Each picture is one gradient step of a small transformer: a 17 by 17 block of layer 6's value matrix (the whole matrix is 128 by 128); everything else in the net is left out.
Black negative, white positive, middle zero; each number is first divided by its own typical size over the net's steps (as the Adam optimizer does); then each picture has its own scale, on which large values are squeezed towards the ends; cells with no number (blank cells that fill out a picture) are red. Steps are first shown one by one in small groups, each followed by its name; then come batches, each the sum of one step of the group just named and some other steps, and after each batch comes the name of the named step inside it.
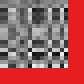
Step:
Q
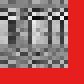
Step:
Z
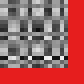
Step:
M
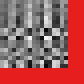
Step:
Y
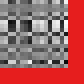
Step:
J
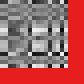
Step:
Q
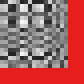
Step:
M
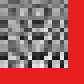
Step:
M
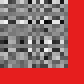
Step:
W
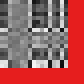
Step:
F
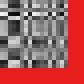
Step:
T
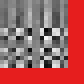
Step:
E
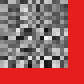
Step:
E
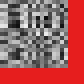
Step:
T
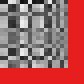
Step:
F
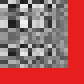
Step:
T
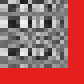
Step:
W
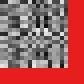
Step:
F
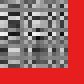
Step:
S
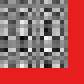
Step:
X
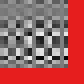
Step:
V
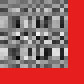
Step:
V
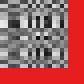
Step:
S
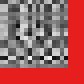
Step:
V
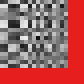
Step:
S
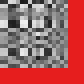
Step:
S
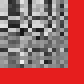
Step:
S
